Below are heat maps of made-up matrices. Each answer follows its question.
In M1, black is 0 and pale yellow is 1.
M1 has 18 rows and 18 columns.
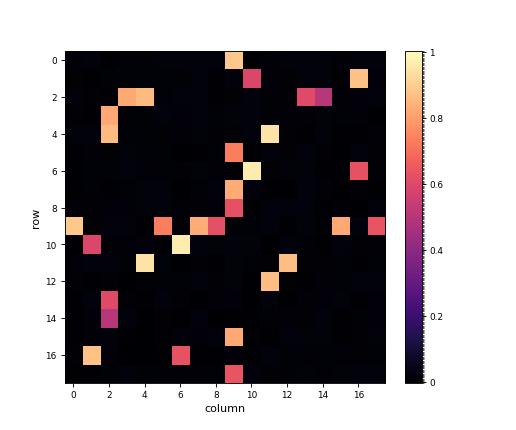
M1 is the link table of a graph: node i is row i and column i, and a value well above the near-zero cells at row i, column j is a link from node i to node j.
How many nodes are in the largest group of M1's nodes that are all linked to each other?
2
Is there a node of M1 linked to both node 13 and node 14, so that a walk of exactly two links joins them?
yes
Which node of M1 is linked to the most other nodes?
node 9
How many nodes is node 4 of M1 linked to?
2
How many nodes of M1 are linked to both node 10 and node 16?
2
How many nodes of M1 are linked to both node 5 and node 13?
0
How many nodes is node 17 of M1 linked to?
1
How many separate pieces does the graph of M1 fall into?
3
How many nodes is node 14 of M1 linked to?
1
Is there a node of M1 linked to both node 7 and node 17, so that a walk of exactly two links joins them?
yes
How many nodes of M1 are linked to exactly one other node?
10
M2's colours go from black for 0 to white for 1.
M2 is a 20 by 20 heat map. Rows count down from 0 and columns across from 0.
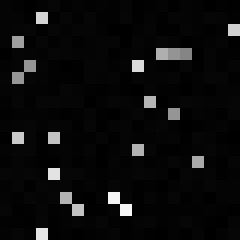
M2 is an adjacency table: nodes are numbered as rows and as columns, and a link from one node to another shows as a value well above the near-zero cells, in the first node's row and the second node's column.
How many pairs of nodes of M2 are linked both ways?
2
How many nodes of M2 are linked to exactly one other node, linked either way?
3
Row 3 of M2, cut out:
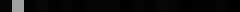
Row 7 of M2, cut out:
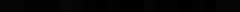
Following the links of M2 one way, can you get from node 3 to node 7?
no
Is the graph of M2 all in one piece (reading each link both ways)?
no
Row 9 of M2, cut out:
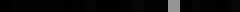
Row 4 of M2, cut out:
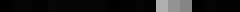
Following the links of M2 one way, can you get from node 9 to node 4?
yes
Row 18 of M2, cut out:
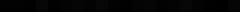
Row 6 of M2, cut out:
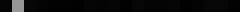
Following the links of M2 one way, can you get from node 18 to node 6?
no
